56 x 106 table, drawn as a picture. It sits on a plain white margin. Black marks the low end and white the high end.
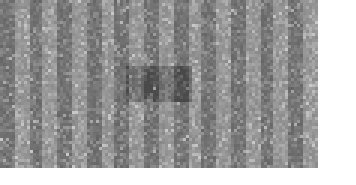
There is no overall slope. The ninth with the lowest average is the centre. Upright stripes repeat 11 times across the table. In the centre lies a patch that is lower than the rest.
